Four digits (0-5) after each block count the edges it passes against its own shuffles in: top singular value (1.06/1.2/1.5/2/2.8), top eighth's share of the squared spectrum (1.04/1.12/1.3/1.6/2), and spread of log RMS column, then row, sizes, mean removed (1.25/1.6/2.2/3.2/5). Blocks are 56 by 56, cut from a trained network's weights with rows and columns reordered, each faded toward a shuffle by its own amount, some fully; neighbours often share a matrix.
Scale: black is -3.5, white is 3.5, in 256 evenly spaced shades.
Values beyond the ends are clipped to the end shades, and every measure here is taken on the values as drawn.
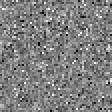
1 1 0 0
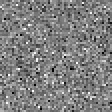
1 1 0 0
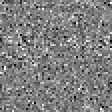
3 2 0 1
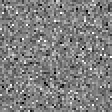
2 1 0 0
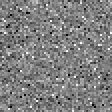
0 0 0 0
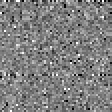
3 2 0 2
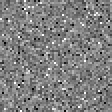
0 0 0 0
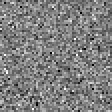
0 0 0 0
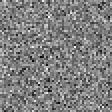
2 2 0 0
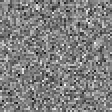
2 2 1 0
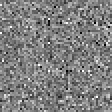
2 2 0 1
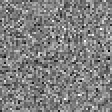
0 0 0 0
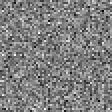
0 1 1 0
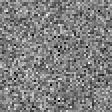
1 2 0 0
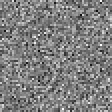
1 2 0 0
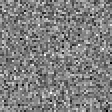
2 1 0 0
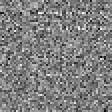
3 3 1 2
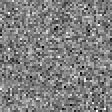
1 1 0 0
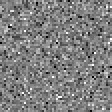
1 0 0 0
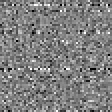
3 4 1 3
